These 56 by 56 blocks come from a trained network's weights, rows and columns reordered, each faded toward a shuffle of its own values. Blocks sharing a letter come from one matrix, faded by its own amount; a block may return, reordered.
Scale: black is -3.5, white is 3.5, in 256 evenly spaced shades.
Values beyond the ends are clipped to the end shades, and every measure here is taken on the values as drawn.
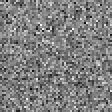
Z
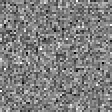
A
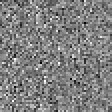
A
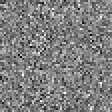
A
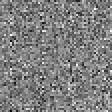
A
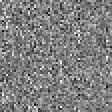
A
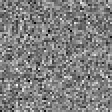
A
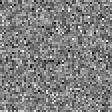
Z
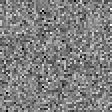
A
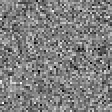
Z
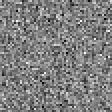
Z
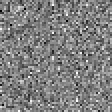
A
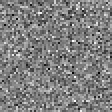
Z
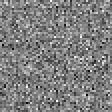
A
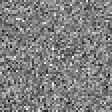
Z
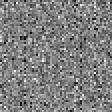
A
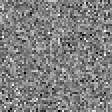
Z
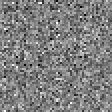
A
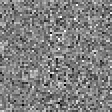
A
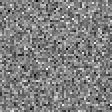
Z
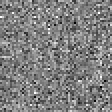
A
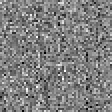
A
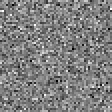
Z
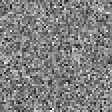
Z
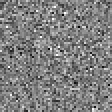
Z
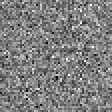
A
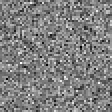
Z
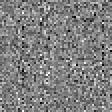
A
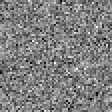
Z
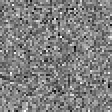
Z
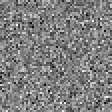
Z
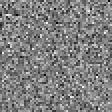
Z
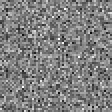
A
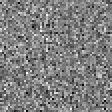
A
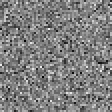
Z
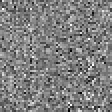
A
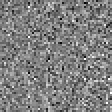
A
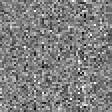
A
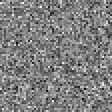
Z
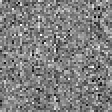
A
